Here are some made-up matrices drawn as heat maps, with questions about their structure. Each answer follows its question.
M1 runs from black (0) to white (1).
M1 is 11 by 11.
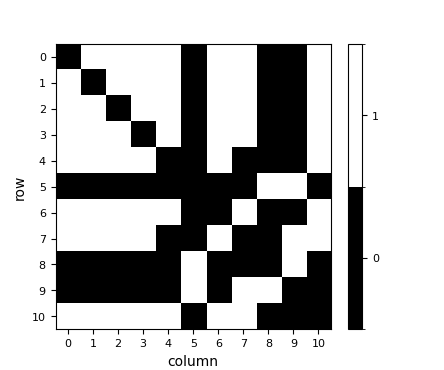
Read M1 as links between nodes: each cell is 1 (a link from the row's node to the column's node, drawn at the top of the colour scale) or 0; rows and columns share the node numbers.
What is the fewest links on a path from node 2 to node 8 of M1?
3
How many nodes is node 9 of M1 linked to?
3
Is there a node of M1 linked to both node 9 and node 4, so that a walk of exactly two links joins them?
no
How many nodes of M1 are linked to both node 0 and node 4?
5
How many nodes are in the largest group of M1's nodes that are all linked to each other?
7
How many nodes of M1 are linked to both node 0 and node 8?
0
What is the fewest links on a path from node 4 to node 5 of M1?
4
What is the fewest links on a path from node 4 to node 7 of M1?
2
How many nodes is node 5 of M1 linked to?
2
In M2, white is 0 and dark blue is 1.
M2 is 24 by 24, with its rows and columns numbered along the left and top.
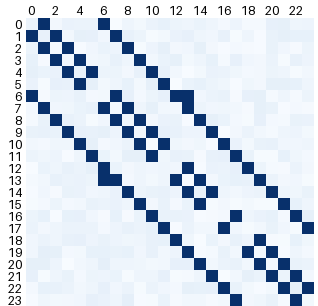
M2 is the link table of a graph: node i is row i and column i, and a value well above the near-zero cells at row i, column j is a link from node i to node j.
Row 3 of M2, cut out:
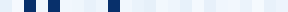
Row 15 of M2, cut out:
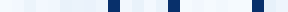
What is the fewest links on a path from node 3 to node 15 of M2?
2
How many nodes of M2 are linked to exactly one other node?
0
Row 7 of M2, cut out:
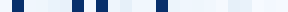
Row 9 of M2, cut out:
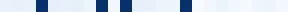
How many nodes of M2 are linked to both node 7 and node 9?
1
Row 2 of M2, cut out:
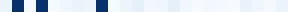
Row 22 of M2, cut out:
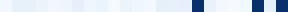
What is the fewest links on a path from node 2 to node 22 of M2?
5
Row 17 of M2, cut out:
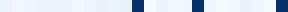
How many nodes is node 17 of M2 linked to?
3
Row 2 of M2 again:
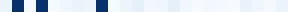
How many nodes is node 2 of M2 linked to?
3
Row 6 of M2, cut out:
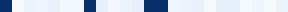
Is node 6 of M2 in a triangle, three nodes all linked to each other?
yes
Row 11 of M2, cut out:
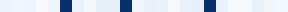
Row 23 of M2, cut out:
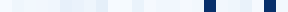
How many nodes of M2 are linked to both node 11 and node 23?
1
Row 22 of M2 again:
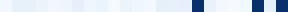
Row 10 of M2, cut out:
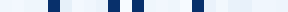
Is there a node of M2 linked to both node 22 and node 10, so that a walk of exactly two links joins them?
yes
